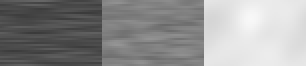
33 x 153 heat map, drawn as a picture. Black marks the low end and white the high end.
The table splits into one row of 3 panels. Panel 1,1: low, streaked across, faint in contrast. Panel 1,2: middling, streaked across, faint in contrast. Panel 1,3: very high, smooth, faint in contrast.
